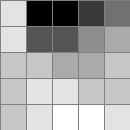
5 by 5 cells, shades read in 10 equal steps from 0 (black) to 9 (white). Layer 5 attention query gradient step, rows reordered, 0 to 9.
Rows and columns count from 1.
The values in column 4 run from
2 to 9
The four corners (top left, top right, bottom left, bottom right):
8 4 7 8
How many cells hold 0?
2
